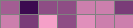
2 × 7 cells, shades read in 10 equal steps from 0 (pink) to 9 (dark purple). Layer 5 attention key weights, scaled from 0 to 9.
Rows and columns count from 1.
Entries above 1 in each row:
7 5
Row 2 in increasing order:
0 1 2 2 2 5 6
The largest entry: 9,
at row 1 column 2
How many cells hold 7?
0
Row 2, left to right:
2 6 0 5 1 2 2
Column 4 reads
5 5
